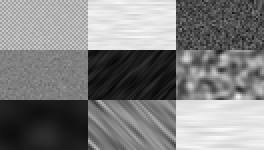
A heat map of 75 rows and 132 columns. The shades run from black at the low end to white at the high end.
The table splits into 3 rows of 3 panels. Panel 1,1: high, checkered. Panel 1,2: very high, streaked across, faint in contrast. Panel 1,3: low, fine-grained. Panel 2,1: middling, fine-grained, faint in contrast. Panel 2,2: very low, slanting up to the right, faint in contrast. Panel 2,3: middling, blotchy, strong in contrast. Panel 3,1: very low, smooth, faint in contrast. Panel 3,2: middling, slanting down to the right. Panel 3,3: very high, streaked across, faint in contrast.
